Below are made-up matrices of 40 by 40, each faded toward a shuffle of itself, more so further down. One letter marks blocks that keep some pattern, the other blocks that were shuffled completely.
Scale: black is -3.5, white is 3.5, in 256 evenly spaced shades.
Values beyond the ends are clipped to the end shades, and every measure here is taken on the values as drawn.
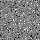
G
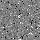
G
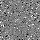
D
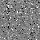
D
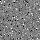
G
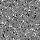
G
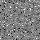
D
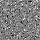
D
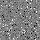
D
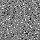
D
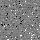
G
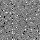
D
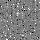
D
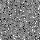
D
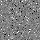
D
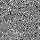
D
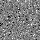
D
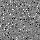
G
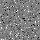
G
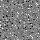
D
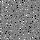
D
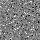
G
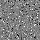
G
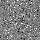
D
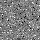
G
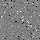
G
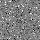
G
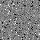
G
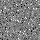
G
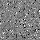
G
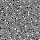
G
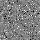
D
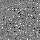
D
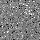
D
